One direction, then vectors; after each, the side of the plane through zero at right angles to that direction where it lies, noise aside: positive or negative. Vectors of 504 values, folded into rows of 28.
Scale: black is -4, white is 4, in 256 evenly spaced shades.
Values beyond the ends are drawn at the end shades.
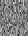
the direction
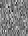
positive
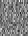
positive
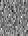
positive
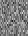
negative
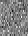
negative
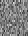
positive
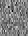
positive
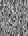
negative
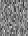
negative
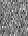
positive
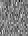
negative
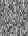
positive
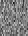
negative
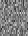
negative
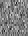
positive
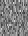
positive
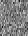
negative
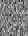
negative
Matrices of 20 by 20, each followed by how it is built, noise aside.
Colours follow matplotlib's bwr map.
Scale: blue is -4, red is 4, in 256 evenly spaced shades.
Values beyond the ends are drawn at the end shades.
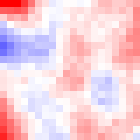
smooth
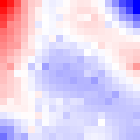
smooth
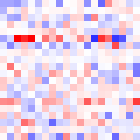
uneven rows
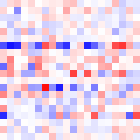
uneven rows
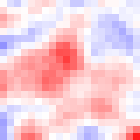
smooth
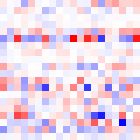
uneven rows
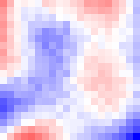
smooth
